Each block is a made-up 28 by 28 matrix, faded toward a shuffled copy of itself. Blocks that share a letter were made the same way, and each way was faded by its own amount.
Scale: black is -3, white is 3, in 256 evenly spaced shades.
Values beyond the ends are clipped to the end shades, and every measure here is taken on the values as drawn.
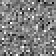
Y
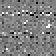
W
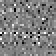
W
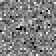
Y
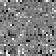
W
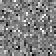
Y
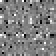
W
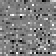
W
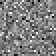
Y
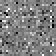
W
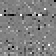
W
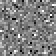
Y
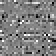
W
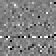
W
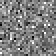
Y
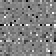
W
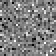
Y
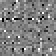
W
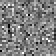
Y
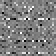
W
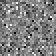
Y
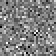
Y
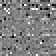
W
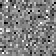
Y
